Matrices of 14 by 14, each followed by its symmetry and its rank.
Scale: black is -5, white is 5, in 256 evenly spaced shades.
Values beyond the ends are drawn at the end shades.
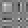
symmetric, rank one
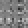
antisymmetric, rank two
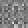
neither, rank three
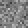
neither, full rank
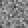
neither, full rank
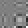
symmetric, rank one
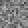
neither, full rank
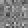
neither, rank three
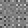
antisymmetric, rank two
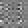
neither, rank two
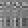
neither, rank two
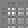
symmetric, rank one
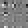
antisymmetric, rank two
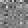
neither, rank three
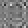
neither, rank two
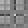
symmetric, rank one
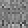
neither, rank three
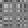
symmetric, rank one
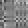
neither, rank two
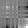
symmetric, rank one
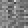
neither, rank three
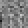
neither, rank three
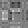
antisymmetric, rank two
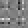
antisymmetric, rank two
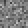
neither, full rank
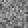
neither, full rank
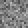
neither, full rank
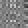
neither, rank two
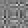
antisymmetric, rank two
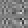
neither, rank two
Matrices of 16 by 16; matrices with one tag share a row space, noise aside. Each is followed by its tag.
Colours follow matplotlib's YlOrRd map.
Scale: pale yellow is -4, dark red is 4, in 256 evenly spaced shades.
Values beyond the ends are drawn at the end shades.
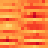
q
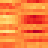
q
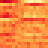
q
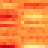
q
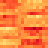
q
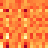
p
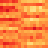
q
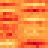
q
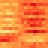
q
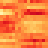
q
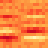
q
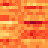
q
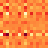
p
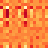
p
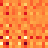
p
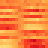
q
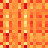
p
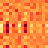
p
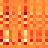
p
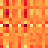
p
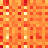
p
